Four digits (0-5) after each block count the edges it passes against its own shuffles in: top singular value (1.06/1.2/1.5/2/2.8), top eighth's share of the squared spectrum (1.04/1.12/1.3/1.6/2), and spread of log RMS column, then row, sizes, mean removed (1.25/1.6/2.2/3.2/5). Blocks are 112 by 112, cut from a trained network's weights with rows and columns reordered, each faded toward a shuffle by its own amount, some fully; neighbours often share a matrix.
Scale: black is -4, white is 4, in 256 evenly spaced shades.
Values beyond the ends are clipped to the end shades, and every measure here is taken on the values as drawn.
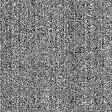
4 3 0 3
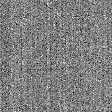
3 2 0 2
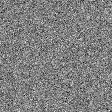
0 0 0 0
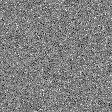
0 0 0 0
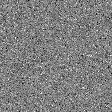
1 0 0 0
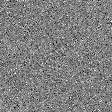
0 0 0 0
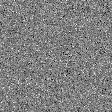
0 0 0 0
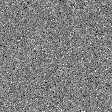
0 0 0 0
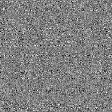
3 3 1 3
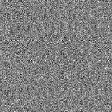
3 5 2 2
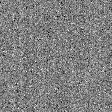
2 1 0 1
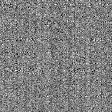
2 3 0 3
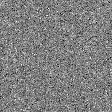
1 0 0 0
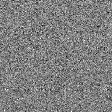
2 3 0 2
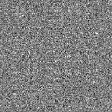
3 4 2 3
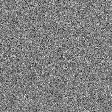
2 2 0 1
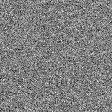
3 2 0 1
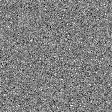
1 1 0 0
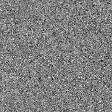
2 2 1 2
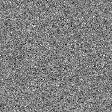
2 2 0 2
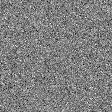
2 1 0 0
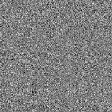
3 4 2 3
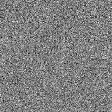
2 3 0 2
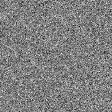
2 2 1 0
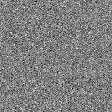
2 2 0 1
